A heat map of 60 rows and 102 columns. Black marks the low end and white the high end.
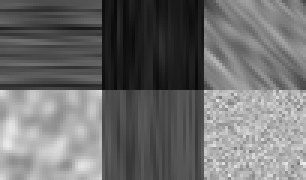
The table splits into 2 rows of 3 panels. Panel 1,1: low, streaked across. Panel 1,2: very low, streaked downward, faint in contrast. Panel 1,3: middling, slanting down to the right. Panel 2,1: high, blotchy. Panel 2,2: low, streaked downward, faint in contrast. Panel 2,3: high, fine-grained.
